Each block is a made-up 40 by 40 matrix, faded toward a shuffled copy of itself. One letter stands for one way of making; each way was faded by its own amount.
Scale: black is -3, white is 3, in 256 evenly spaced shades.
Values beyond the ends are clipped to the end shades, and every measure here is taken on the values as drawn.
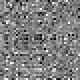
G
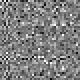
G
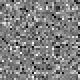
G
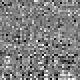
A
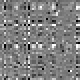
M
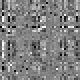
M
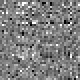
A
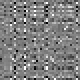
M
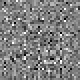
G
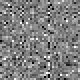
G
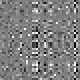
M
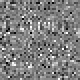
A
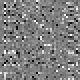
G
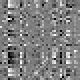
M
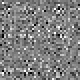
A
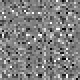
A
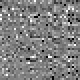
G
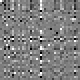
M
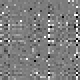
M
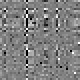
M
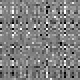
M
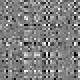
M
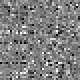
A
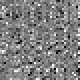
G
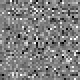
G
